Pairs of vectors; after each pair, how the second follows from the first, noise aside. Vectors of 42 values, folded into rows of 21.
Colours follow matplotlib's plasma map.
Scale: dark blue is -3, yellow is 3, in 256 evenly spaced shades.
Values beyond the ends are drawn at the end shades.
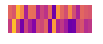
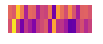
copied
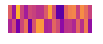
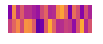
reversed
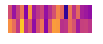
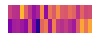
shuffled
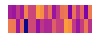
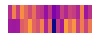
shuffled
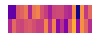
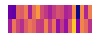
copied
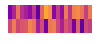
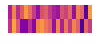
shuffled
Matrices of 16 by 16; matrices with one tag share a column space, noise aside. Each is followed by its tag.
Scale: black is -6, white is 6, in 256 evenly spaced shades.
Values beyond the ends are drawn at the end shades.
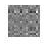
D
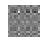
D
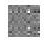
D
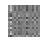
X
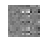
D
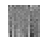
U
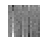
U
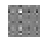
D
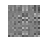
X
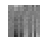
U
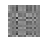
X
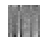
U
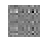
D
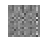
X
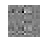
D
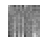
U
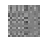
X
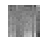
U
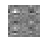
D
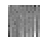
U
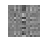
X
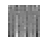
U
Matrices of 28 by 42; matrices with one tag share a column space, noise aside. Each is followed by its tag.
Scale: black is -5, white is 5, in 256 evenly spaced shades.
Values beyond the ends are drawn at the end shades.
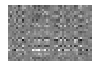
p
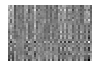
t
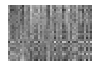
t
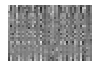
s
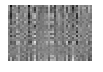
s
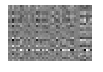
p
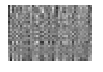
s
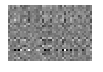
p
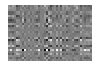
p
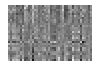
t
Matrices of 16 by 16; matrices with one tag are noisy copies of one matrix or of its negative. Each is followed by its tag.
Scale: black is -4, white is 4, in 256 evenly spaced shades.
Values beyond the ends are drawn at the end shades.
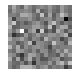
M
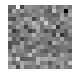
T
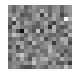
M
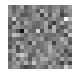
M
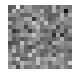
T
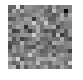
T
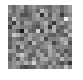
M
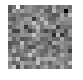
T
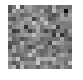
T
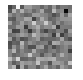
T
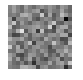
M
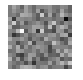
M
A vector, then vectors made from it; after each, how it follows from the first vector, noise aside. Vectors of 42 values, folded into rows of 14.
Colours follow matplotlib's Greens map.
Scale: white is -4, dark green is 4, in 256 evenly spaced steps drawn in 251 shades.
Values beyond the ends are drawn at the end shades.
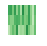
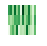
scaled up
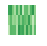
sign-scrambled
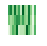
scaled up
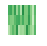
copied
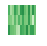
sign-scrambled
